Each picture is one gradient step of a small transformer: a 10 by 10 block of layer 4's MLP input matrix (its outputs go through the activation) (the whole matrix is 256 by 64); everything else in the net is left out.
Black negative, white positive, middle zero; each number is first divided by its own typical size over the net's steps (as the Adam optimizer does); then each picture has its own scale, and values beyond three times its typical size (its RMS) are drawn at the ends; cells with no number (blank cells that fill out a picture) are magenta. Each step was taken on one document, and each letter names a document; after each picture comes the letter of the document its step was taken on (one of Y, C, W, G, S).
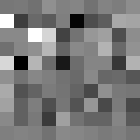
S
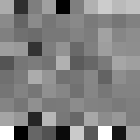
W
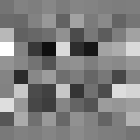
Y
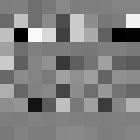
S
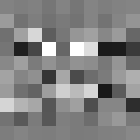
Y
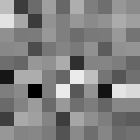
W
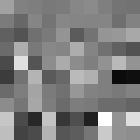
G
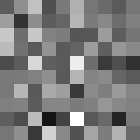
W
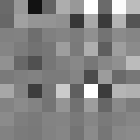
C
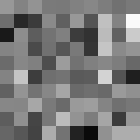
G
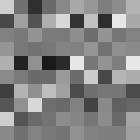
C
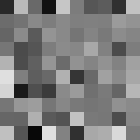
W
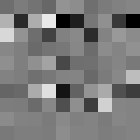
S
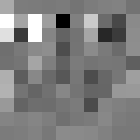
S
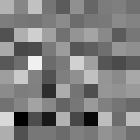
G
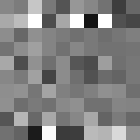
W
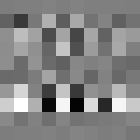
Y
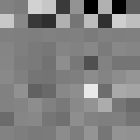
C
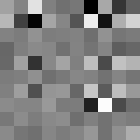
C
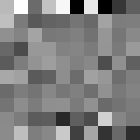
G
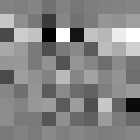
Y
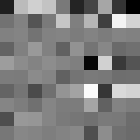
C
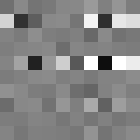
C
